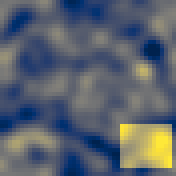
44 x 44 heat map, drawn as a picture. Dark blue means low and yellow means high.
An odd patch, higher than its surroundings, sits in the bottom right. Values change most from cell to cell in the bottom right. The ninth with the lowest average is the bottom middle. The halves do not mirror each other. The ninth with the highest average is the bottom right.
